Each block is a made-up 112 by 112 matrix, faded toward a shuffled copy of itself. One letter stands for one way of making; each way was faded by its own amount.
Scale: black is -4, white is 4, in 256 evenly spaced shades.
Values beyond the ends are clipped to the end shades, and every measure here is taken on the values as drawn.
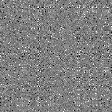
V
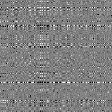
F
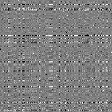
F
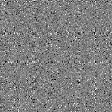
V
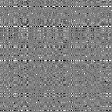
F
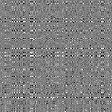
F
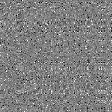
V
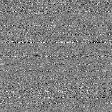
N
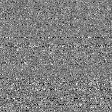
N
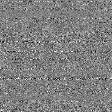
N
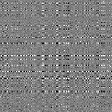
F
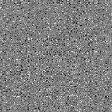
V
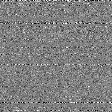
N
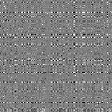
F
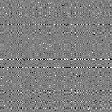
F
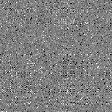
V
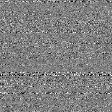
N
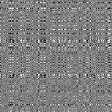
F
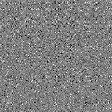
V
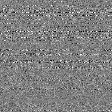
N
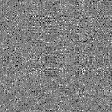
V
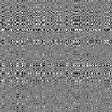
F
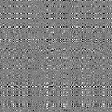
F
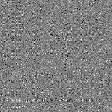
V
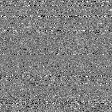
N
